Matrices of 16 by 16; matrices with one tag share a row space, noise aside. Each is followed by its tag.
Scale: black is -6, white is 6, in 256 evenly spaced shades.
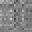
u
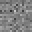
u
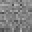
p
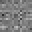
p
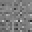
p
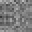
u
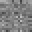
p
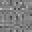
u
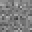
p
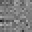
u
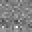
p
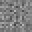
u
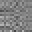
u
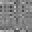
u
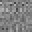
u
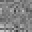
u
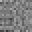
u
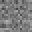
p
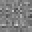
p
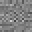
u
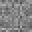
p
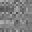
u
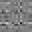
p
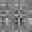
p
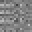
u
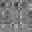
p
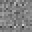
u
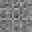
p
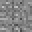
p
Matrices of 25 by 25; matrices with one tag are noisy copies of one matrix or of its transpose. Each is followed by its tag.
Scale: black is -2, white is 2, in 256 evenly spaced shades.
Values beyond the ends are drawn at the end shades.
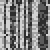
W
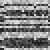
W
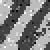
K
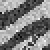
K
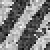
K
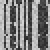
W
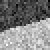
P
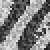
K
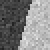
P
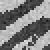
K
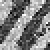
K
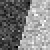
P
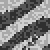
K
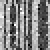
W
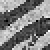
K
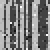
W
